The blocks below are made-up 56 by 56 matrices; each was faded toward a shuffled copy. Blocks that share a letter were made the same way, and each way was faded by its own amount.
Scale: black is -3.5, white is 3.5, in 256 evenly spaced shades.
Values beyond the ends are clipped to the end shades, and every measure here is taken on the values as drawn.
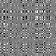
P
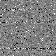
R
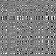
P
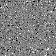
R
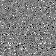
R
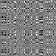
P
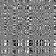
P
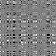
P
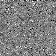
R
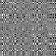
P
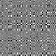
P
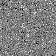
R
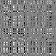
P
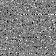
R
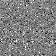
R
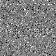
R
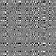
P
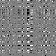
P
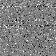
R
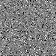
R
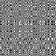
P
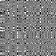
P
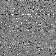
R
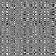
P
